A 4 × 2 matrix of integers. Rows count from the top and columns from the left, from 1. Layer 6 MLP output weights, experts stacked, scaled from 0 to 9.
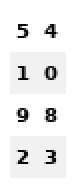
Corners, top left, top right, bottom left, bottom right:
5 4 2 3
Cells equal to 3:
1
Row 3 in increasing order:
8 9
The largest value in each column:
9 8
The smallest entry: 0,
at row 2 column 2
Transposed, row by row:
5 1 9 2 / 4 0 8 3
